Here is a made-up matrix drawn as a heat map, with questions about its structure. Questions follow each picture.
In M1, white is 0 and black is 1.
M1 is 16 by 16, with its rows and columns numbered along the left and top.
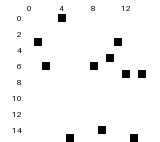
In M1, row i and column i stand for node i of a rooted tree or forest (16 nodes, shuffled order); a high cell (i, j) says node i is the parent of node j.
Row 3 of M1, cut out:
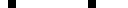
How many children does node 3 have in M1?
2
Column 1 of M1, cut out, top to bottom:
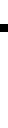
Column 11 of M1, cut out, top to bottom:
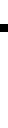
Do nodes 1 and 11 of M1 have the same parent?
yes
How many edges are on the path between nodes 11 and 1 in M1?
2
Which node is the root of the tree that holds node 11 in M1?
3
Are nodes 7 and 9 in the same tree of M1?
yes
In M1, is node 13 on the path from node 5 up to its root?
no
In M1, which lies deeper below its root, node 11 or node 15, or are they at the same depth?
node 11
